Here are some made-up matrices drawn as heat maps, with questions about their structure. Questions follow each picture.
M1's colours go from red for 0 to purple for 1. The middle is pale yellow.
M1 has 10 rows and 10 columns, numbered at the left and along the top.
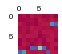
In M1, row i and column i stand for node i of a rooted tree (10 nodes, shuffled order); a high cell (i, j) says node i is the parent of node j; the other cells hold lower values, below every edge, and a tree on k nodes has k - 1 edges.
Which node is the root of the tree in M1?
2
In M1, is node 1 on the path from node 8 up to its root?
no
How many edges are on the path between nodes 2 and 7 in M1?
2
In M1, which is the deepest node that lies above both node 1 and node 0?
9
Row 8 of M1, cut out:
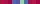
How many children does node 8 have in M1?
4
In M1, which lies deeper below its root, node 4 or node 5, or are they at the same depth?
the same depth
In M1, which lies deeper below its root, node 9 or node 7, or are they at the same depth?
node 7
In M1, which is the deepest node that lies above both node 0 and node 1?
9
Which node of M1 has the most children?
8
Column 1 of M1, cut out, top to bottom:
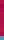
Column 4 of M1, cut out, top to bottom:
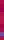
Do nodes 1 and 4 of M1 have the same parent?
no
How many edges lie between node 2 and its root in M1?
0
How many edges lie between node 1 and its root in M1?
2
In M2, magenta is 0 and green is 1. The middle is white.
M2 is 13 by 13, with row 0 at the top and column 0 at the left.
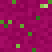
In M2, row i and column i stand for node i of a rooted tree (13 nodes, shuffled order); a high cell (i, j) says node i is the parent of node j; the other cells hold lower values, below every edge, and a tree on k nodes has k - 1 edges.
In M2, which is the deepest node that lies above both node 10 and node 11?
1
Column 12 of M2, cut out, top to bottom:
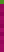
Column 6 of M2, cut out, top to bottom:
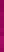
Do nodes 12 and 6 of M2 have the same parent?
no
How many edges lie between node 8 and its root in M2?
4
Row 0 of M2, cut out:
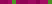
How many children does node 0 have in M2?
2
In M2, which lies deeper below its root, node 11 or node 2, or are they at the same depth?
the same depth
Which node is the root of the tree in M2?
6
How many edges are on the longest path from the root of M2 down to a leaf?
5
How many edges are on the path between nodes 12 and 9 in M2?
7
